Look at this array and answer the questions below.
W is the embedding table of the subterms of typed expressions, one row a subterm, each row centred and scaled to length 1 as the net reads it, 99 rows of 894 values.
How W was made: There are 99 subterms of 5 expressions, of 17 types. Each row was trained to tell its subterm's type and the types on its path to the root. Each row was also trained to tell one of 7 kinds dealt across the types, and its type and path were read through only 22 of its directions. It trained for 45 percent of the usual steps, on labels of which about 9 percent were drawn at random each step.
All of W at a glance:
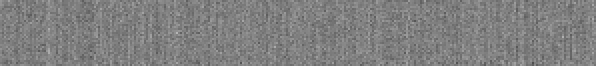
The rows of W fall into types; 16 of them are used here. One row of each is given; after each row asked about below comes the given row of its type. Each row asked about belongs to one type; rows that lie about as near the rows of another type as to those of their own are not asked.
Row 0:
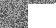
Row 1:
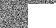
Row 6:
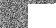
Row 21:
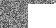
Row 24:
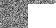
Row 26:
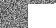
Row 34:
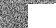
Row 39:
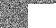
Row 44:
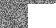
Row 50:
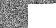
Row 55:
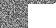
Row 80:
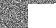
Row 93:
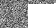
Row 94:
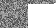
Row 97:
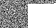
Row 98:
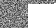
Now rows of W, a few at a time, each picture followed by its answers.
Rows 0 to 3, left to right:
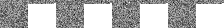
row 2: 97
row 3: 94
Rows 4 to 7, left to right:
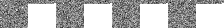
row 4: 97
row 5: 93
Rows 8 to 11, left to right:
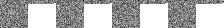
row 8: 39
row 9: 6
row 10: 98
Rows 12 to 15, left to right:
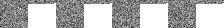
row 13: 34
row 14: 24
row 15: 80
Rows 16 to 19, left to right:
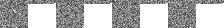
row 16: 55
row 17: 6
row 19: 50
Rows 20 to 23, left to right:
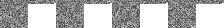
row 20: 1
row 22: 21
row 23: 97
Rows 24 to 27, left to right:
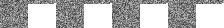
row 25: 1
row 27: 39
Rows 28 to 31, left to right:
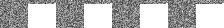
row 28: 21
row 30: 26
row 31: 26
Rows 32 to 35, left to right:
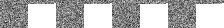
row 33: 39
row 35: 50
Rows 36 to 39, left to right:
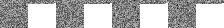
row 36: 0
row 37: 26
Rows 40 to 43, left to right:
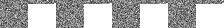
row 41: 50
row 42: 50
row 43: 1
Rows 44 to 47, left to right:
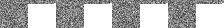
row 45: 0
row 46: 93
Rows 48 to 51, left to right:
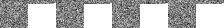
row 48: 0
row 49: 26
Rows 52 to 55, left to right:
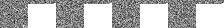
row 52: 97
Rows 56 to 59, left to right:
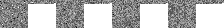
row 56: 34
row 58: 94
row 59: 26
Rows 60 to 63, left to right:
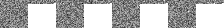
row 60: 21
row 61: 98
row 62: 39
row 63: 94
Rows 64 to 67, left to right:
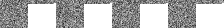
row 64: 6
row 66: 24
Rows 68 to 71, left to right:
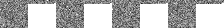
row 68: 93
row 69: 94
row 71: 21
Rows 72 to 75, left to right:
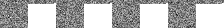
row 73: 21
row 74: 1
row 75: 55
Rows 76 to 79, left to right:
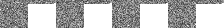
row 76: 24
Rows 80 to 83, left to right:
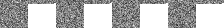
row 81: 55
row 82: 39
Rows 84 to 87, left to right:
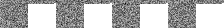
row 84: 98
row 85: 55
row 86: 24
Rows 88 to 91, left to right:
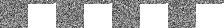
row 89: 98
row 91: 6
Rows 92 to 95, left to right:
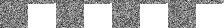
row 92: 97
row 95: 24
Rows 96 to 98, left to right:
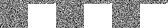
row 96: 93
